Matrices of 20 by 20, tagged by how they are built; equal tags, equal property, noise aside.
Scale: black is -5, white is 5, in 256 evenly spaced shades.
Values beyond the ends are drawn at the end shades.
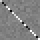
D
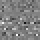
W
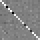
D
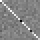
D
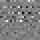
W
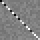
D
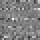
W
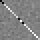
D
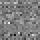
W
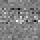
W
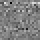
W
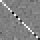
D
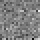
W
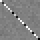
D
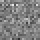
W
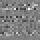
W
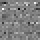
W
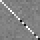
D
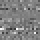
W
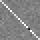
D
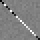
D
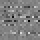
W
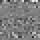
W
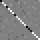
D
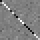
D
